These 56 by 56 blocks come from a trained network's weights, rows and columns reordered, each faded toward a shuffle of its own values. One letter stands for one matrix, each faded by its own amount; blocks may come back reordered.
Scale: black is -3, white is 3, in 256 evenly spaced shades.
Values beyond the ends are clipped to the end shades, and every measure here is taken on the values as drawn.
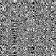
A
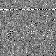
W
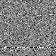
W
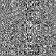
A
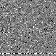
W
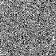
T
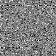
W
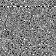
W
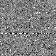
W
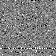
W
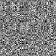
A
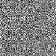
A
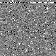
W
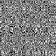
A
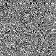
W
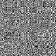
A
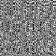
A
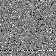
W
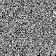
T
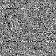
W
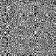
A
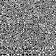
W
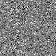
T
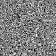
T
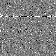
W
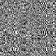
A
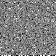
W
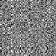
A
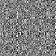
A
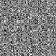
A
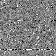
W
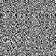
A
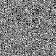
T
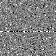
W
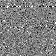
W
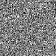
T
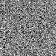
T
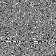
W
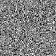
T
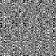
A
